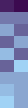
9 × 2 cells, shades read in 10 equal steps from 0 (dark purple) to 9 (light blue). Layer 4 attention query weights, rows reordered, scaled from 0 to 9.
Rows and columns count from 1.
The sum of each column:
53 50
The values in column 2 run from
0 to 9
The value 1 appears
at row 1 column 1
